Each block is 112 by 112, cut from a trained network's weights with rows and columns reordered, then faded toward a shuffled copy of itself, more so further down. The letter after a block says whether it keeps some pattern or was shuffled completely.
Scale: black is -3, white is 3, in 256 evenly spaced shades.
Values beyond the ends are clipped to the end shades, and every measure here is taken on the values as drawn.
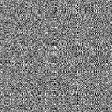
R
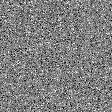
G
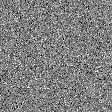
G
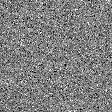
G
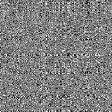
R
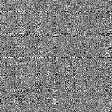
R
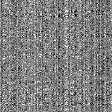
R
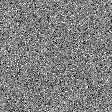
G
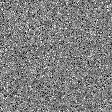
G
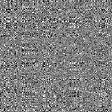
R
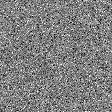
G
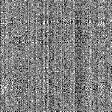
R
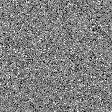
G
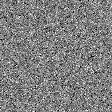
G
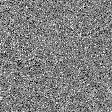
G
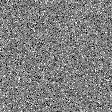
G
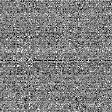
R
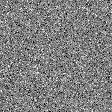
G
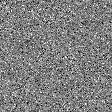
G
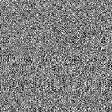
R
